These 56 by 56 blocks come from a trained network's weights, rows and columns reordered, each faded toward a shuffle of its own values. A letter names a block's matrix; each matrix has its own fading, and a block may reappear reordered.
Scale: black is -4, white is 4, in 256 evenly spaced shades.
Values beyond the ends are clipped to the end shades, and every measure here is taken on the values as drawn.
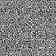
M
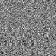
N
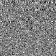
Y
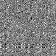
Y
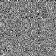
M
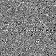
Y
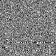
Y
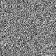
N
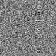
N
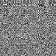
M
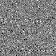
Y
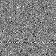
Y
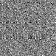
Y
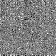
Y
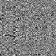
M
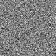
N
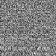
N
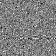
Y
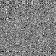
Y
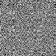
N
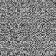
N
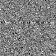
Y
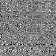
M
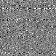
M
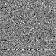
Y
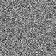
N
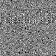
Y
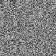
N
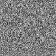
N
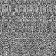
N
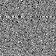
Y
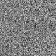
N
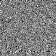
Y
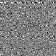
M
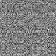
N
